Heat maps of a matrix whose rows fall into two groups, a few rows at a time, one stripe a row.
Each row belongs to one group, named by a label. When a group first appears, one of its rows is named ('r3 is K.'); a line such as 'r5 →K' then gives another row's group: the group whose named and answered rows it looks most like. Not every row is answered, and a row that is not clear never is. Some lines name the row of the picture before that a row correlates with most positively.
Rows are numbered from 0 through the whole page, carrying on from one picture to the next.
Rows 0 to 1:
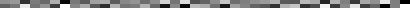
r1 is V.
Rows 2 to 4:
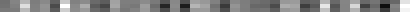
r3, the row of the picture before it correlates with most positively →1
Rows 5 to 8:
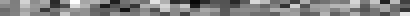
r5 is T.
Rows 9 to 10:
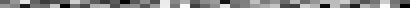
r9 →T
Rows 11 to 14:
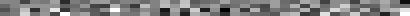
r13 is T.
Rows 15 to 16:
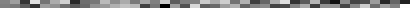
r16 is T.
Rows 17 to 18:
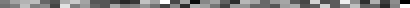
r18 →V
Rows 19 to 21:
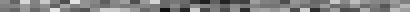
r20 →V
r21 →T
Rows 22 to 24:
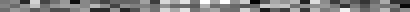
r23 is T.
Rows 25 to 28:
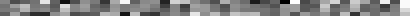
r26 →V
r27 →V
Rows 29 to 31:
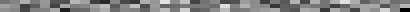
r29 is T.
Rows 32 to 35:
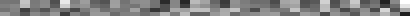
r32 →V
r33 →V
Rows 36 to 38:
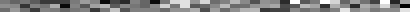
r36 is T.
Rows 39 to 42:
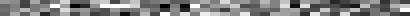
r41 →V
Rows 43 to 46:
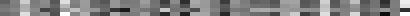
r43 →V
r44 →V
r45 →T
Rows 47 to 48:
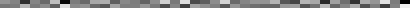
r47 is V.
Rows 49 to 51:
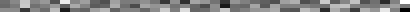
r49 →V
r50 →T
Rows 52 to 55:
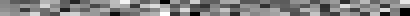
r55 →T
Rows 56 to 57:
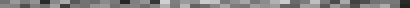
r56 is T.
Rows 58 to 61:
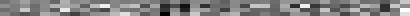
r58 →V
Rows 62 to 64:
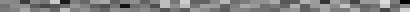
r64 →V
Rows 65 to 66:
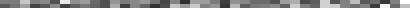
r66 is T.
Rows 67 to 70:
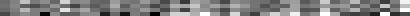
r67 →V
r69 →V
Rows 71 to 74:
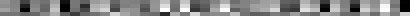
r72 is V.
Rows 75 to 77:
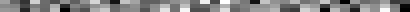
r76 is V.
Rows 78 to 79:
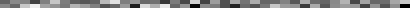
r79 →T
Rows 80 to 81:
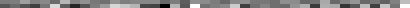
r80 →V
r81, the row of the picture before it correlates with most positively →78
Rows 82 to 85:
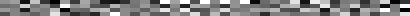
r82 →T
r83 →V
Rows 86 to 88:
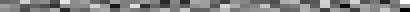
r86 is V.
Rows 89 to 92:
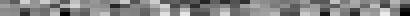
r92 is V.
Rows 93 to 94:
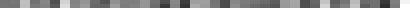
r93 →V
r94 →V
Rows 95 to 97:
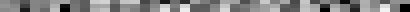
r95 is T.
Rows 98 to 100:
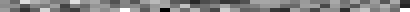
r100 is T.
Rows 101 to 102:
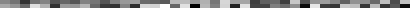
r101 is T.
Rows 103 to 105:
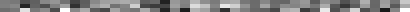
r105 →V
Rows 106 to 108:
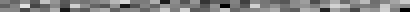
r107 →T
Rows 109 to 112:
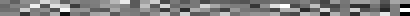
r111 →V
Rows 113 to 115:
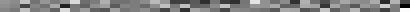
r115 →V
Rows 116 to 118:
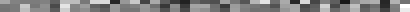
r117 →V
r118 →V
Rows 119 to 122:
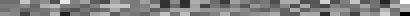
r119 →V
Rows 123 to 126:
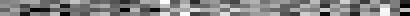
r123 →T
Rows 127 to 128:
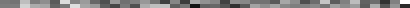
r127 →V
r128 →T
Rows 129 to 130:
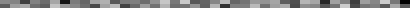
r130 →T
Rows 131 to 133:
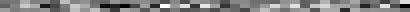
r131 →V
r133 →T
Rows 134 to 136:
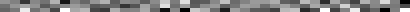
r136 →V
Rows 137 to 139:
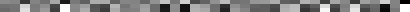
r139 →V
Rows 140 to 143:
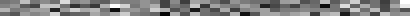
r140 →V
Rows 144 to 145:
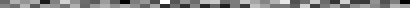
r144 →T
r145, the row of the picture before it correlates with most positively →143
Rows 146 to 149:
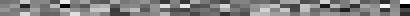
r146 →V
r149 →T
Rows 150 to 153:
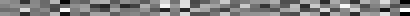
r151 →T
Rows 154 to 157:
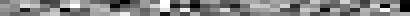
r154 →T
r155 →T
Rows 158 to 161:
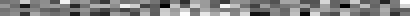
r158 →V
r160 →T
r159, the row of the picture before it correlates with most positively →157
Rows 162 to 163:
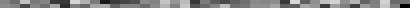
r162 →T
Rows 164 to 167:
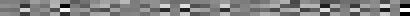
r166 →V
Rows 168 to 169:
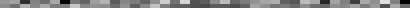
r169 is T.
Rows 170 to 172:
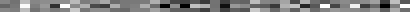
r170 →T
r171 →V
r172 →T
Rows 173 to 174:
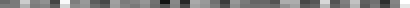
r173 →V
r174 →V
